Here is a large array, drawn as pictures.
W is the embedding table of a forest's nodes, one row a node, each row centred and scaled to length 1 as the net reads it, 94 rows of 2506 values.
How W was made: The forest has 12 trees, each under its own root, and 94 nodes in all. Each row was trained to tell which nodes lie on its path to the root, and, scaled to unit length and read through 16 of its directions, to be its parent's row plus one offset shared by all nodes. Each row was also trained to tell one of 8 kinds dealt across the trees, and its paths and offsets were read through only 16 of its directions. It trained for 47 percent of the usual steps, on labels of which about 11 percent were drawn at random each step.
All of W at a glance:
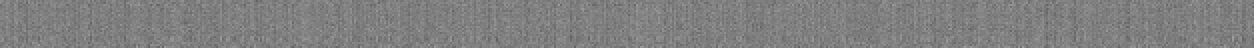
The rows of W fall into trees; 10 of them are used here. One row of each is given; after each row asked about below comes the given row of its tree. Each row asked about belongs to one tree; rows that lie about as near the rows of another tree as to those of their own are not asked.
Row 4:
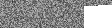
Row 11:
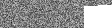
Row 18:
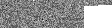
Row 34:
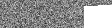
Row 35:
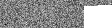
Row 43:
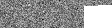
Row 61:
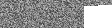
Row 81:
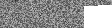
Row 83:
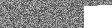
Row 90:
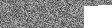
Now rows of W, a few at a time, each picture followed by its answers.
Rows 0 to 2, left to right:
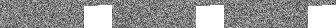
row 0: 83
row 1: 43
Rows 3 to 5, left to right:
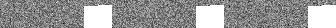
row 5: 83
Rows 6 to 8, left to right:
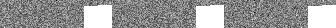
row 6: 83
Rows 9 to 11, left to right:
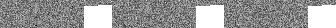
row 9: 18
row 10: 18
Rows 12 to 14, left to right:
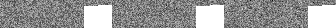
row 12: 4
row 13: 11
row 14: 43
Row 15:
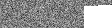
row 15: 35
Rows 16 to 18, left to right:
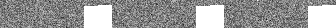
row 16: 35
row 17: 90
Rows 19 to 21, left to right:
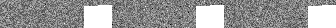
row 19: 83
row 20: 81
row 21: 18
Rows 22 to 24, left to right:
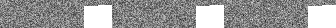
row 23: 34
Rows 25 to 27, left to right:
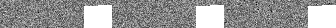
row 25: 35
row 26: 18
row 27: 35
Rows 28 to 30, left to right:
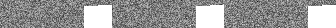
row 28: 4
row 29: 43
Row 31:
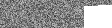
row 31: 34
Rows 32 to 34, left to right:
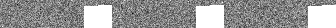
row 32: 18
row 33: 83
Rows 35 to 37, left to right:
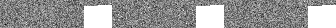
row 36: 43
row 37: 43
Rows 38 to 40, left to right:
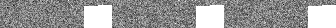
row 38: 81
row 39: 83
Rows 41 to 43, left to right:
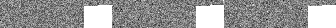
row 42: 81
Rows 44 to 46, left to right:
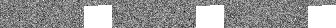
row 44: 43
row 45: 18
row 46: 35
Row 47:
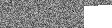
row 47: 81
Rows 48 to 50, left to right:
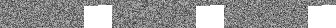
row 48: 18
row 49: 4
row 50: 83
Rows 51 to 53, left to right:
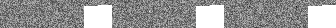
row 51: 11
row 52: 83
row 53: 18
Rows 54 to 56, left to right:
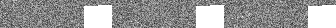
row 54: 35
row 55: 35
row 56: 81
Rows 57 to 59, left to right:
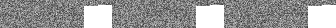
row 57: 18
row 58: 11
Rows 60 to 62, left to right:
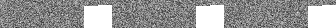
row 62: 35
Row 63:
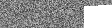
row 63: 61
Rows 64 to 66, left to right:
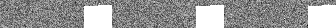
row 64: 35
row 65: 90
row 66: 83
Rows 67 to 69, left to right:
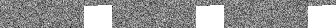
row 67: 43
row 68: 43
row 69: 35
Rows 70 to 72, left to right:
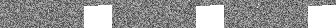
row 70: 61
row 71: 4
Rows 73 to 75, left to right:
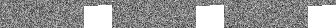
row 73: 34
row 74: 18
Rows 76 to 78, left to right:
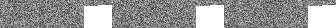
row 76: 43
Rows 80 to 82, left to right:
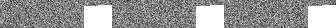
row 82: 43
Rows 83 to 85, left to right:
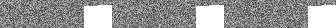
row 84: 83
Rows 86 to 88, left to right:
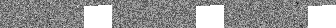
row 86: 81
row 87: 4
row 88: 90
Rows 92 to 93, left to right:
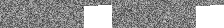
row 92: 81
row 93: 90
